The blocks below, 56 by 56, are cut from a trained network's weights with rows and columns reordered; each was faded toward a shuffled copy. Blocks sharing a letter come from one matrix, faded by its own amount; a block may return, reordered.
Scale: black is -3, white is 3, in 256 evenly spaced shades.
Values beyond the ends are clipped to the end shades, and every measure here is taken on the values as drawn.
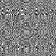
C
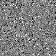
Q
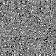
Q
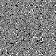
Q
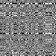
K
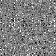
Q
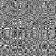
C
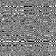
K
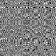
C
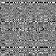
K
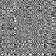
C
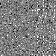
Q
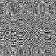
K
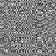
C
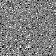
Q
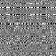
K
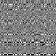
K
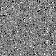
Q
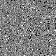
Q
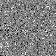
Q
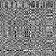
C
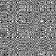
C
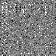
Q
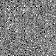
Q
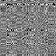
C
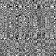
C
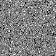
Q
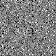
Q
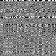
K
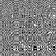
C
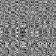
C
